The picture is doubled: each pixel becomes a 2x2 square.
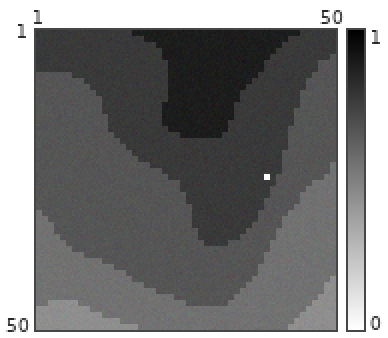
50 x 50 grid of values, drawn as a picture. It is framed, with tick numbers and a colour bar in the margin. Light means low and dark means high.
A single lone cell is far lower than the cells round it. On average the colour sits 70% of the way up the scale. The field climbs toward the top. Values change most from cell to cell in the middle right.
